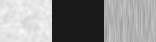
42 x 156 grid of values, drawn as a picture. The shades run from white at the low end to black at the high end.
It is made of 1 by 3 panels. Panel 1,1: very low, blotchy, faint in contrast. Panel 1,2: very high, flat. Panel 1,3: low, streaked downward, faint in contrast.
